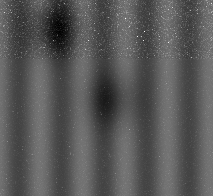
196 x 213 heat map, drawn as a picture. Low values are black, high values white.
No single row or column stands out from its neighbours. There are two dips. Stripes running up and down repeat 5 times from left to right. A horizontal seam about 30% of the way down splits the table, and the bottom part is calmer. The top left is the ninth with the lowest average.
